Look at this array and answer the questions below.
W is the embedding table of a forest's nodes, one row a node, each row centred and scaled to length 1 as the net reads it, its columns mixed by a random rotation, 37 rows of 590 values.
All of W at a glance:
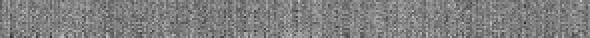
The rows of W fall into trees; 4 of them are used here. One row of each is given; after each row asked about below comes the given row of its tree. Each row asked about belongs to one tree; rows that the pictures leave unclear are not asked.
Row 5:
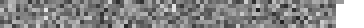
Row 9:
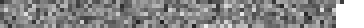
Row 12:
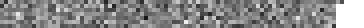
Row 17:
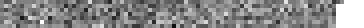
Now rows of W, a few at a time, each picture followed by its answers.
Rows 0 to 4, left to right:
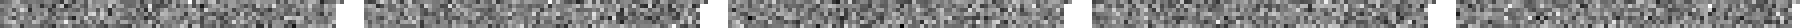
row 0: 12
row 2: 17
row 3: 9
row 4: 9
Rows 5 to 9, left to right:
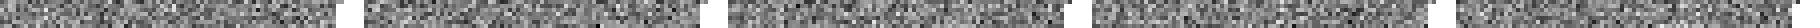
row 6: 5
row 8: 12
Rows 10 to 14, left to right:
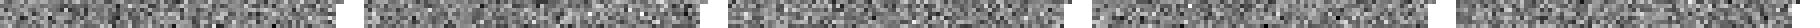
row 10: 17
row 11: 17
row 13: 17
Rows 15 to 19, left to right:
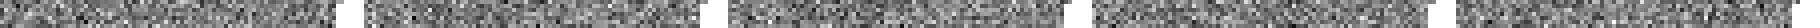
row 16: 17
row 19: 9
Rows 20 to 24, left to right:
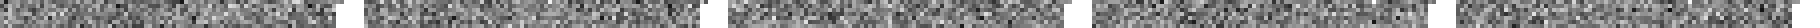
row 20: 17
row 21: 9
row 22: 5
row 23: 5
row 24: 9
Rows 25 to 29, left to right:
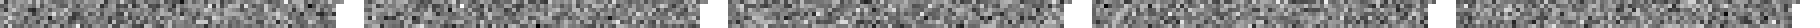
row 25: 17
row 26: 17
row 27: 5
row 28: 9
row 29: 9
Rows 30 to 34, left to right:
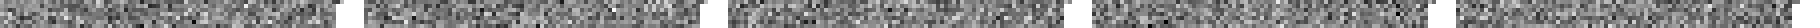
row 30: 17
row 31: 17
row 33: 9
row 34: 9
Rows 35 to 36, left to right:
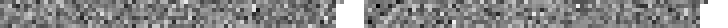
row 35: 9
